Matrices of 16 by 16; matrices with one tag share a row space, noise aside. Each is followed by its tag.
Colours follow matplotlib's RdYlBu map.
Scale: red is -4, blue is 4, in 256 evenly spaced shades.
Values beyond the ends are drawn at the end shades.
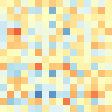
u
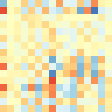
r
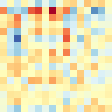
u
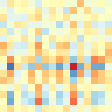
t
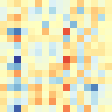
u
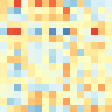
u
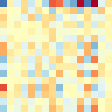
r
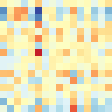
t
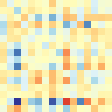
u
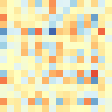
r
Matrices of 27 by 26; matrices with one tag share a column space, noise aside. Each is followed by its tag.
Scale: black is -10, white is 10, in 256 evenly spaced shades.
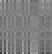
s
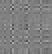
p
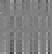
s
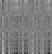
s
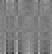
s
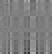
s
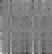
s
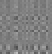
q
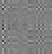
p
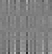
s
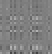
q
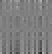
s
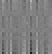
s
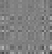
q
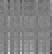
s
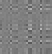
p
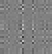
p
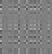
p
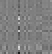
q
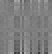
s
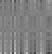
s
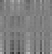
s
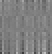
s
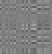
p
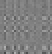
q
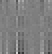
s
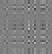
p
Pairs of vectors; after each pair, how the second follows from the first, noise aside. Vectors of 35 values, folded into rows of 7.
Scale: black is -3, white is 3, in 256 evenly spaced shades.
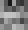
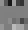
partly zeroed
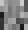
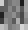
sign-scrambled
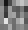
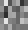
sign-scrambled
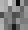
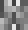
sign-scrambled
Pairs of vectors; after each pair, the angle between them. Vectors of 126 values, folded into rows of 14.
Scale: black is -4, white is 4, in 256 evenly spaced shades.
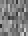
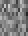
partly aligned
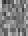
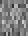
orthogonal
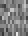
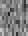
nearly opposite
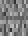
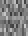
nearly opposite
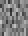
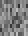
partly aligned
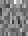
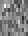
partly opposed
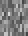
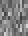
nearly parallel
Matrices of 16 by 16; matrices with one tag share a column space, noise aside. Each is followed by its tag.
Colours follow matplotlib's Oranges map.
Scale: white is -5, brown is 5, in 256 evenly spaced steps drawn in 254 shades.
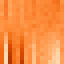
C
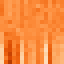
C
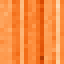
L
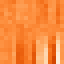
C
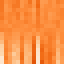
C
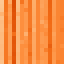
L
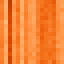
L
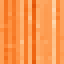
L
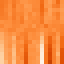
C
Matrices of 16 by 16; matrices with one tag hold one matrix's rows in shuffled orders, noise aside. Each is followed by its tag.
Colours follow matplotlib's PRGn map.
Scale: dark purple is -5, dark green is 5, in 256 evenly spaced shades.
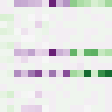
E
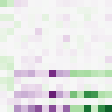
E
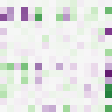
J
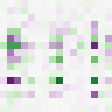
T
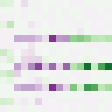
E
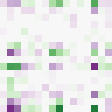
T
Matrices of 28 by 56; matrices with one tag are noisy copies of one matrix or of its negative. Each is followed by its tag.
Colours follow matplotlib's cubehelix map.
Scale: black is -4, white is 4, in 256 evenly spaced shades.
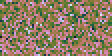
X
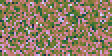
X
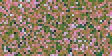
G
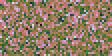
X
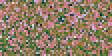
X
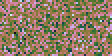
G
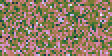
X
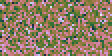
X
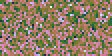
X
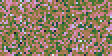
G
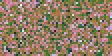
G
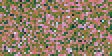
G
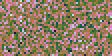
G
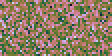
X
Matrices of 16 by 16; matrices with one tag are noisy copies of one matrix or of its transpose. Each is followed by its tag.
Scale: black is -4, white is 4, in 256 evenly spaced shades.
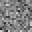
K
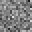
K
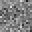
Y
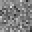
Y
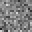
K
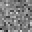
K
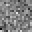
K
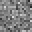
K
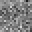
Y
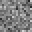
K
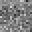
Y
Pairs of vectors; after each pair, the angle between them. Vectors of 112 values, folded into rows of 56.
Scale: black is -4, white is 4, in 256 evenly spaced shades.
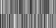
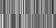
partly opposed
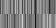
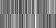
nearly opposite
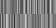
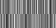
nearly opposite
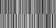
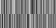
partly opposed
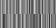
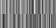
nearly parallel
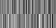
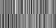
partly opposed
